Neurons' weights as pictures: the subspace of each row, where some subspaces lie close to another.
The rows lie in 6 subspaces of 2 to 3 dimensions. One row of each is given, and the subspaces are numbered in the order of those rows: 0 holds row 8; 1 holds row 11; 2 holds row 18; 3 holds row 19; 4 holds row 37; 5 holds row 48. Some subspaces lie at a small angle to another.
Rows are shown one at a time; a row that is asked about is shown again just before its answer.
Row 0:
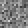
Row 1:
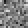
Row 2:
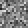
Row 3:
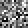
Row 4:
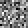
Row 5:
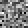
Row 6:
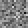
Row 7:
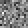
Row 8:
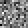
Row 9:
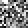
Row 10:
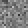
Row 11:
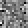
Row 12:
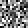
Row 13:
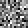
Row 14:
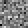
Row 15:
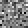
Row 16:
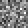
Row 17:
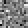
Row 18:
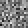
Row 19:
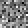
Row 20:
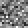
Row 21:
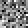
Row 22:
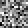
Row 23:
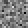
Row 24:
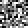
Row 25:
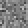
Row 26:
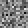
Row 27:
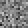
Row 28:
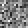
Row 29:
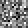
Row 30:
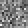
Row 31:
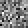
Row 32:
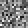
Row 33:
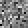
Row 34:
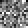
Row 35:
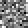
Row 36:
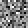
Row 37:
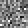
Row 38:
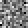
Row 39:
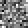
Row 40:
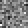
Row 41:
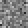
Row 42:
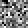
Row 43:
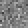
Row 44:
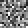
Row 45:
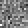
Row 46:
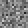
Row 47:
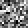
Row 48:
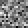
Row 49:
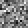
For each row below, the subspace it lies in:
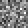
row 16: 1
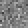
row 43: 5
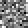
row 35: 3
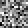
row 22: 5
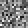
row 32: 2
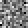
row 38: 4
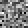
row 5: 5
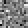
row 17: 1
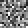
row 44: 0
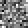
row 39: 3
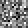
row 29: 3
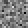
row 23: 2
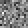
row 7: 0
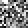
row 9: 0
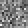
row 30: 2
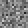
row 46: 2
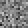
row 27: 5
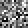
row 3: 3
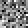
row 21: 3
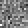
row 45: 4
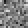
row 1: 1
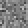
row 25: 1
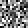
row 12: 1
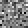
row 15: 5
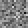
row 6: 3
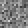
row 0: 3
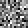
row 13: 4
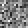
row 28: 3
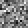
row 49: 1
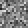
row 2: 1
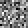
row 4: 0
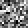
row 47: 1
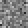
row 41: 4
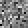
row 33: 5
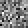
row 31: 2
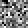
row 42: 0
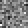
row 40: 4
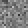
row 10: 0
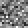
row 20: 5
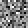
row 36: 4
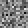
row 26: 2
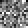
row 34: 0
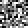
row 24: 5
